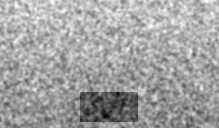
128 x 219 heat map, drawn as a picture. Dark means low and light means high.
The texture is blotchy. No regular stripes run through it. The bottom middle is the ninth with the lowest average. An odd patch, lower than its surroundings, sits in the bottom middle. Values rise toward the top.
